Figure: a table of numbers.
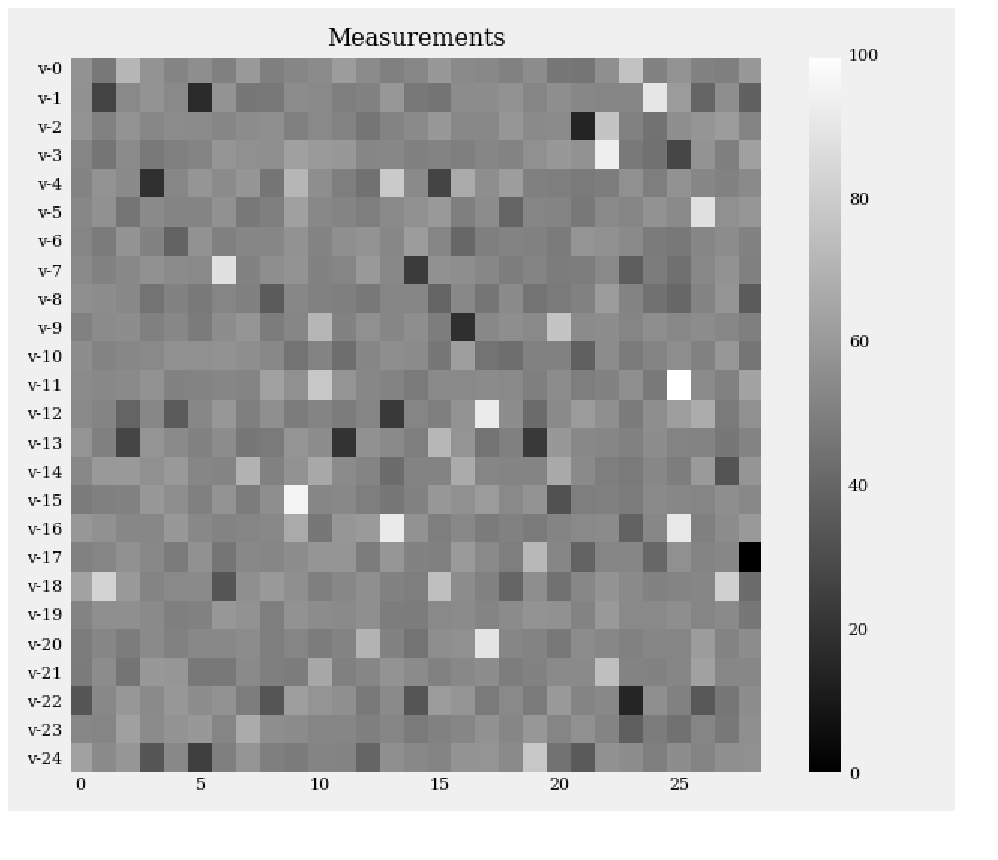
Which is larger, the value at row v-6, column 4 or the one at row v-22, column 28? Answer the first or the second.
the second
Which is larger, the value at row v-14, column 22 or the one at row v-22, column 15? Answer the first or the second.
the second
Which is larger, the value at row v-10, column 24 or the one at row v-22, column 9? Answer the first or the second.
the second
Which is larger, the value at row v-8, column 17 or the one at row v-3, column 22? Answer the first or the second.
the second
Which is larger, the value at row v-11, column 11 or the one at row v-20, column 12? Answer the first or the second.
the second
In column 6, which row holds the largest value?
v-7
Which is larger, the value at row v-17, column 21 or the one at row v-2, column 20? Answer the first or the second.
the second
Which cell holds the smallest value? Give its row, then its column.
v-17, 28
